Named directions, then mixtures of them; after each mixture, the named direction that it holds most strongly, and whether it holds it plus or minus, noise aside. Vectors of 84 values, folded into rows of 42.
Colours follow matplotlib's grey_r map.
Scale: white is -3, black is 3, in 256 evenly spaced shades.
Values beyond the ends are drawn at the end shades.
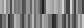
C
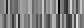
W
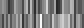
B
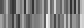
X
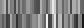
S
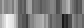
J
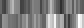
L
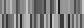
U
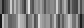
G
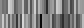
B, minus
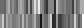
B, minus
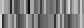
G, minus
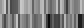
L, minus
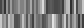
C, minus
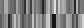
C, plus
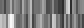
C, minus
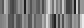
X, plus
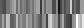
S, minus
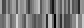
S, minus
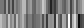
C, minus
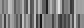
B, minus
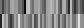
G, plus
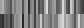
B, plus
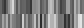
L, plus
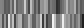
B, plus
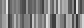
W, minus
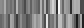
S, plus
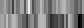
L, minus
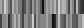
C, plus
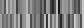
U, plus
